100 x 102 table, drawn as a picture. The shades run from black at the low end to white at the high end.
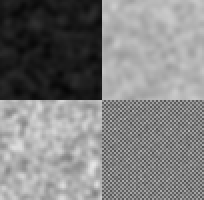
The table splits into 2 rows of 2 panels. Panel 1,1: very low, blotchy, faint in contrast. Panel 1,2: high, blotchy, faint in contrast. Panel 2,1: high, blotchy. Panel 2,2: middling, checkered, strong in contrast.
